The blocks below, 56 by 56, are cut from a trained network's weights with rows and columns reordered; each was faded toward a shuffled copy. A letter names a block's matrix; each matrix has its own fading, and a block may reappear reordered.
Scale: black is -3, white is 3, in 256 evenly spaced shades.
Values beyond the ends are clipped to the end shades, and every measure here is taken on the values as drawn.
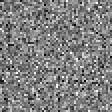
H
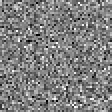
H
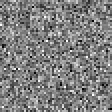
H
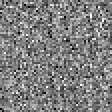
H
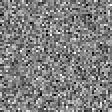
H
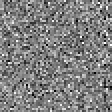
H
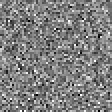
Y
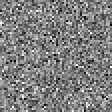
Y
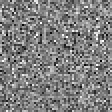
Y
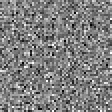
Y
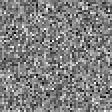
Y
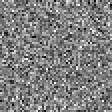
H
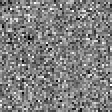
H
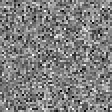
Y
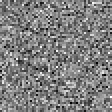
Y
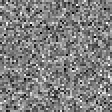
H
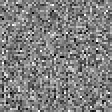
Y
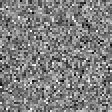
H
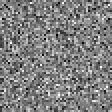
Y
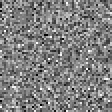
Y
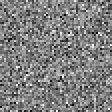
H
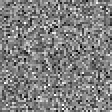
Y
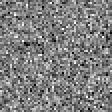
H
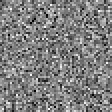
Y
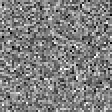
Y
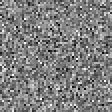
H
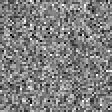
Y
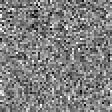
Y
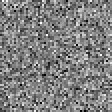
Y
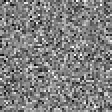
Y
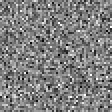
H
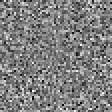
Y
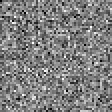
Y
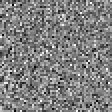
H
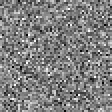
H
